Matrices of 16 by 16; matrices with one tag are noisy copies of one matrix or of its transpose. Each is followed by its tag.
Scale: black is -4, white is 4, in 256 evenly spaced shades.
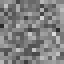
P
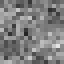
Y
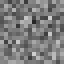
P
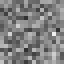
P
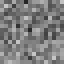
P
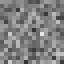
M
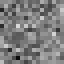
P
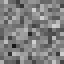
M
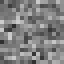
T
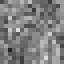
Y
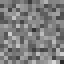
M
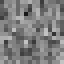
T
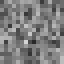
T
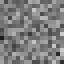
M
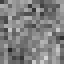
Y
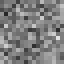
P
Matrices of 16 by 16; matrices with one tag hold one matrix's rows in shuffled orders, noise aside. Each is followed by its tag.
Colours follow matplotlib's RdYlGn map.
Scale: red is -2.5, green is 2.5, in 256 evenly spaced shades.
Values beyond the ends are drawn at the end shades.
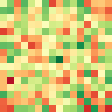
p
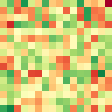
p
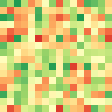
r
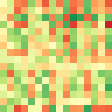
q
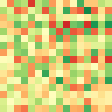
q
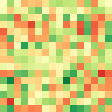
p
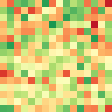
p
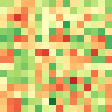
r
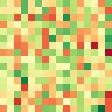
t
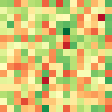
t
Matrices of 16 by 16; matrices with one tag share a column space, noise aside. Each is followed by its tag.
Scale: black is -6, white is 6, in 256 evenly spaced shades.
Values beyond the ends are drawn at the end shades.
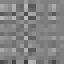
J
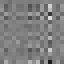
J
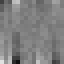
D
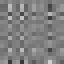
J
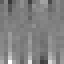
D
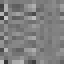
J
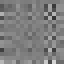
J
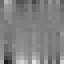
D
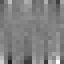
D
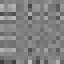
J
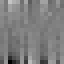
D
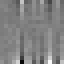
D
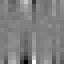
D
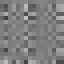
J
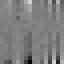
D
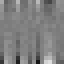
D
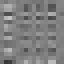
J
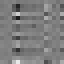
J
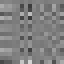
J
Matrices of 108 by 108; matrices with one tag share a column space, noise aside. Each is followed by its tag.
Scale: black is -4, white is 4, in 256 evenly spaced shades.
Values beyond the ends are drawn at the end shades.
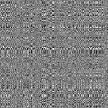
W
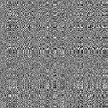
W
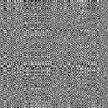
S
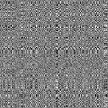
W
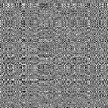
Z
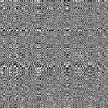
S
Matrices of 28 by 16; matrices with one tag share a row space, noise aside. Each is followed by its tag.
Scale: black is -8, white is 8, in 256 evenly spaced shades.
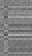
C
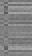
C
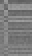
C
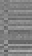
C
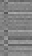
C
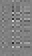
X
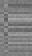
C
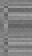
C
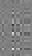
X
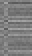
C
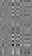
X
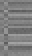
C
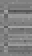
C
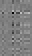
X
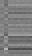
C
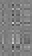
X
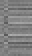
C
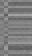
C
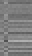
C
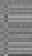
C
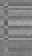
C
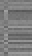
C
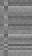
C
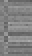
C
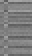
C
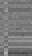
C
